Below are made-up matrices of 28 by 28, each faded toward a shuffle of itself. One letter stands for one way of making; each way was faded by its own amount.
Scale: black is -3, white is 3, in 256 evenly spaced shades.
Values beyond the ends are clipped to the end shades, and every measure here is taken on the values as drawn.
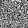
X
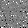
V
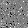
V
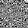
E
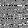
E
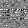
E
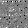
V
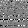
E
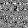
E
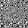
E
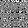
E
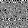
E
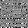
E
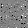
V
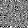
E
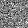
X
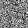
X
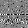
E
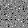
V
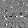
V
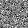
X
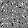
V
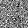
X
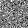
X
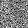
X
